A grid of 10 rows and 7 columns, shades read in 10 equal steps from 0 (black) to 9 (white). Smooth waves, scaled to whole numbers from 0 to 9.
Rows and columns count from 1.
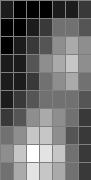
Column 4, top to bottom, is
0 2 3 5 4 4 6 7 8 7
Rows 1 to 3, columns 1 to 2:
1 0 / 0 0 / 0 1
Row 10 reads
4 6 8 7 6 4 2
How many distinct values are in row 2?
5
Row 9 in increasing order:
2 4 5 7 7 8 9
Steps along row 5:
same up up up up down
